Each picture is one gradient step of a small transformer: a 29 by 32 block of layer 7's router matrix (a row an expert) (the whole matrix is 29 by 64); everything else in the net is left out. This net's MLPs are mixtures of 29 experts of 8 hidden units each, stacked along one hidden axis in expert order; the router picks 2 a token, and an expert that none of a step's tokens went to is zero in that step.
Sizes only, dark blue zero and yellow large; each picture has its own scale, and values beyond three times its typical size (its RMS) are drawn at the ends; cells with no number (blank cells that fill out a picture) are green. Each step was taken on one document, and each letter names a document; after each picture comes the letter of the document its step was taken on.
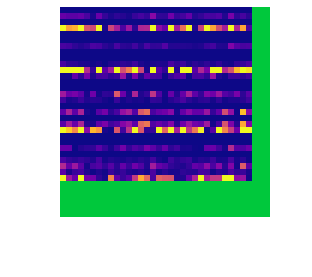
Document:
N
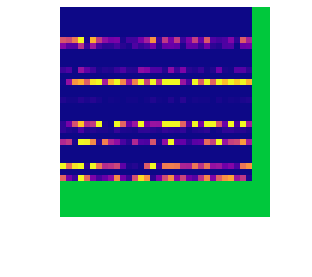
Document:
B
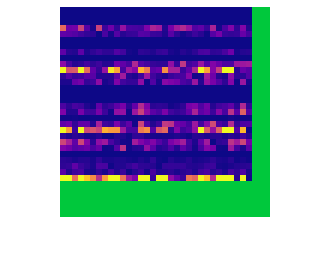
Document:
N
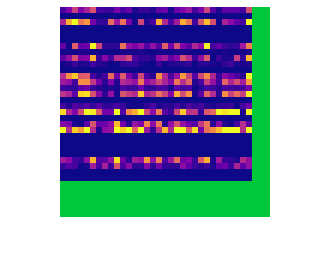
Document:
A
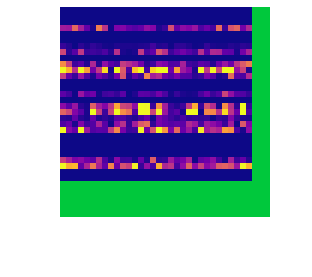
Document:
N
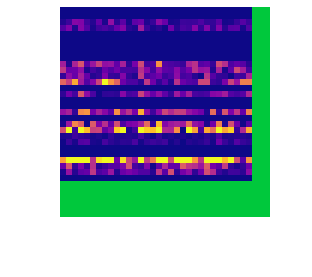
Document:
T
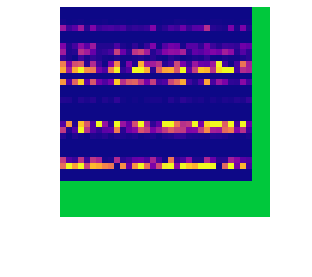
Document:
B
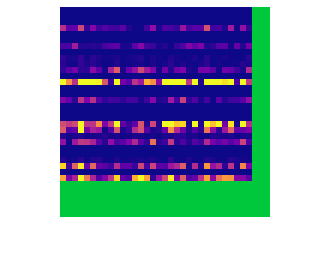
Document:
B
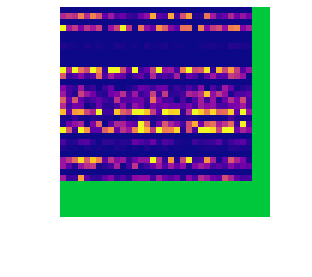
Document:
N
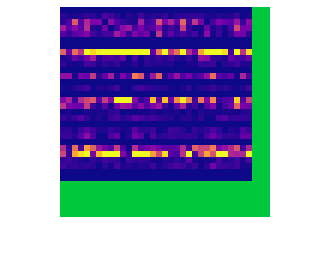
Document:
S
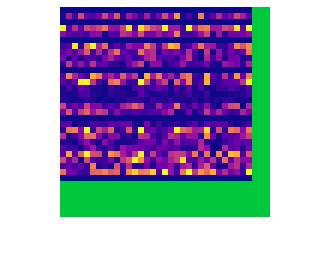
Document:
S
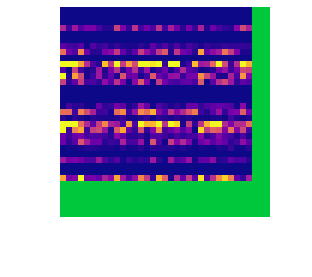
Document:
N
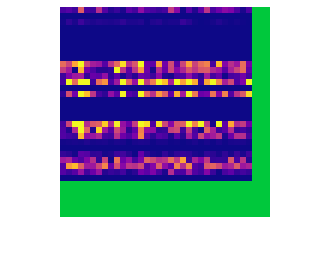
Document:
T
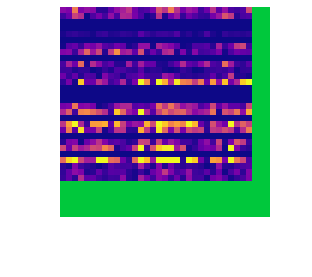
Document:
T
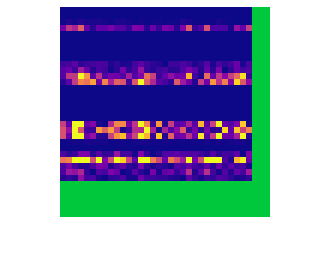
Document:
T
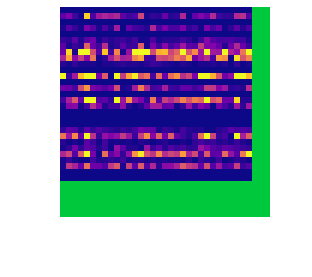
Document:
S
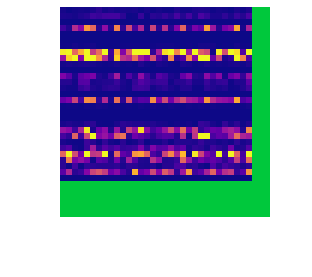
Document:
S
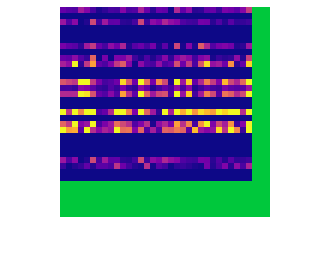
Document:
A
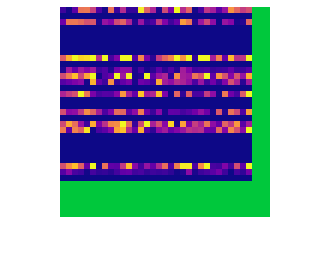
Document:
A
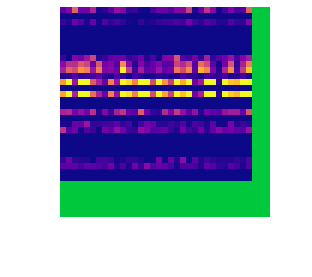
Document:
A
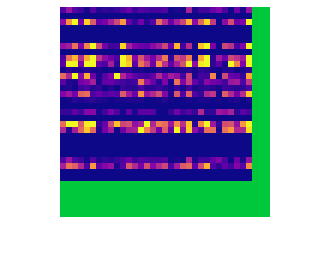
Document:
A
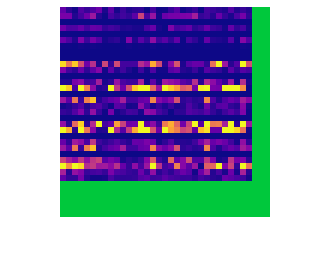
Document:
N
